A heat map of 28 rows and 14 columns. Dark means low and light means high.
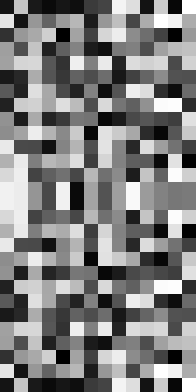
Seam: none. Ninth with the highest average: middle left. Grain: fine. Slope: none. Mirror symmetry: top to bottom.
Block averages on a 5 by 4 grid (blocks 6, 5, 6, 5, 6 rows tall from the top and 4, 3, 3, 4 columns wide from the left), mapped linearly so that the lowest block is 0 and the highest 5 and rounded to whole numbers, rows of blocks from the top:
2033
3222
5333
3222
2033
